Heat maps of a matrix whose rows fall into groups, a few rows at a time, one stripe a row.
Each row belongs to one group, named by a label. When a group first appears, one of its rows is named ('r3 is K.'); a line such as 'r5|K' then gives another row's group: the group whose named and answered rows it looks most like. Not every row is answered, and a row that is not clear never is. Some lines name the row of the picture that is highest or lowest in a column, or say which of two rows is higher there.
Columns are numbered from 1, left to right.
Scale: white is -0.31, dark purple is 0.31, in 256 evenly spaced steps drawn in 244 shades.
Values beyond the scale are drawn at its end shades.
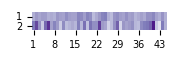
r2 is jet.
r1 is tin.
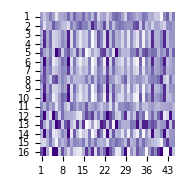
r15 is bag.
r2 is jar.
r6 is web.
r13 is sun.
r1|bag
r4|web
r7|web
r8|jet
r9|web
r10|web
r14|web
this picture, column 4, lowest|16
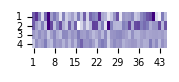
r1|jet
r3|tin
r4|tin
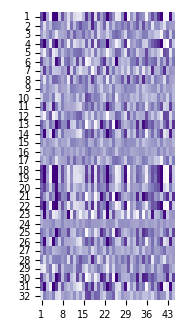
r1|jet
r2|jar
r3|bag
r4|jet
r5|bag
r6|sun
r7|web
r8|jar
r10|tin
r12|bag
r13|sun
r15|tin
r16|tin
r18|jet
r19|jet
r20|jet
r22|jet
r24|tin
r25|sun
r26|jet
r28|jar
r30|sun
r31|jet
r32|tin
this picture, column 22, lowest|23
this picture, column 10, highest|23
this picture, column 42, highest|23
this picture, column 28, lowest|23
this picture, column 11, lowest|23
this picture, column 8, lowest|6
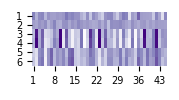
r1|bag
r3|web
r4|web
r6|bag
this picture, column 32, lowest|4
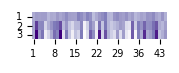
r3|web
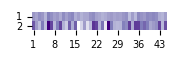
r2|sun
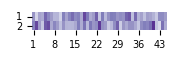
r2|jet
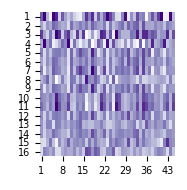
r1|jet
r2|jar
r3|sun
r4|web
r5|jar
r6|jar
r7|jar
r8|tin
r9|jar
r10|sun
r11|sun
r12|jar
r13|bag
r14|jar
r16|tin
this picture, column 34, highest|4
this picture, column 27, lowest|1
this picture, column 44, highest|1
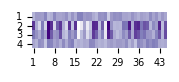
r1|tin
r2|sun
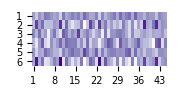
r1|jar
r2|web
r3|tin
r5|jar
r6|web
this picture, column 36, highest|4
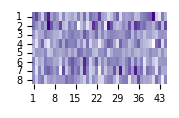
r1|jet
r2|sun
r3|jar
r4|bag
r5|tin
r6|jar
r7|jar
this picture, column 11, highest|7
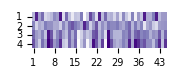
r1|web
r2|jar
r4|sun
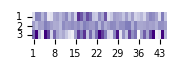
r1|tin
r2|jar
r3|jet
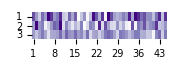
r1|sun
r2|web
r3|bag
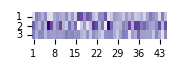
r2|sun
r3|bag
